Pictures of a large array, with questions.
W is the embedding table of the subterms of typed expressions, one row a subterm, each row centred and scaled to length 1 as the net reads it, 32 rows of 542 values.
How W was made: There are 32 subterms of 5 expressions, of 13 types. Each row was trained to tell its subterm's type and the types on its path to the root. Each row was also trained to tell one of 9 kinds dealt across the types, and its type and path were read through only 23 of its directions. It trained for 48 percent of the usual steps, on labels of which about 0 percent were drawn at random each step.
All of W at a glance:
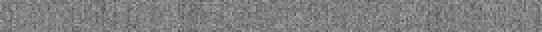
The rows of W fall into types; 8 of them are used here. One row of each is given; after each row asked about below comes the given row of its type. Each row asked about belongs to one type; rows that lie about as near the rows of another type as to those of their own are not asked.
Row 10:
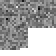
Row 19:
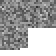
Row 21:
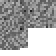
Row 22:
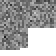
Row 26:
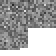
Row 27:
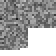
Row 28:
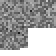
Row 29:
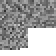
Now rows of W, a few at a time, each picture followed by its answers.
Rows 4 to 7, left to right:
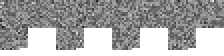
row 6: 28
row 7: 29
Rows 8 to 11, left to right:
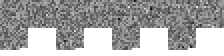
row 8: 28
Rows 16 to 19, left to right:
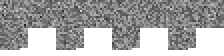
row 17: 19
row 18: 22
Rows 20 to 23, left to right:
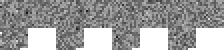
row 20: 22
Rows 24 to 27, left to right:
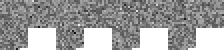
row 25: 28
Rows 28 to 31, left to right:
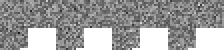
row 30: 19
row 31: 22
